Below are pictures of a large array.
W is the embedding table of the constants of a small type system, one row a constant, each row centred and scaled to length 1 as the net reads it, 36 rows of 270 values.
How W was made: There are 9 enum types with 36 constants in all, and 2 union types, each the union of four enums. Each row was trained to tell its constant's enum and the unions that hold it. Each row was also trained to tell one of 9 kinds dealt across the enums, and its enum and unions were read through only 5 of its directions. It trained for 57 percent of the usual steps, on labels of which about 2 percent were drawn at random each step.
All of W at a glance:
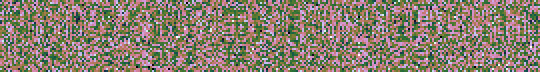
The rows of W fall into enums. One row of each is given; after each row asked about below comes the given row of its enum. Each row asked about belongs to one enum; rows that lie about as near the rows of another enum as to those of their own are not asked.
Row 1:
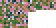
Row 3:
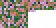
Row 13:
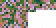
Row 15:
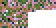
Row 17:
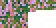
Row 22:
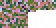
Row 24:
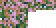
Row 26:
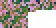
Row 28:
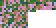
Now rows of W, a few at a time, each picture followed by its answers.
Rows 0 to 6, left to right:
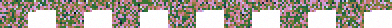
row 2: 28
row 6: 26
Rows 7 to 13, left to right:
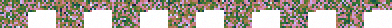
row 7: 17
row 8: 13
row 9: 26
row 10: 28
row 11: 17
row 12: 17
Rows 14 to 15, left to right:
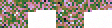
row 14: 15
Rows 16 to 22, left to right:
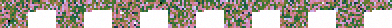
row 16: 13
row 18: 13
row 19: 1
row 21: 3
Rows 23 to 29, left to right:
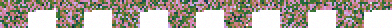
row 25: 28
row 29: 24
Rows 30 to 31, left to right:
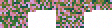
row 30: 26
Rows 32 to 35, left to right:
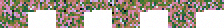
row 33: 22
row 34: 1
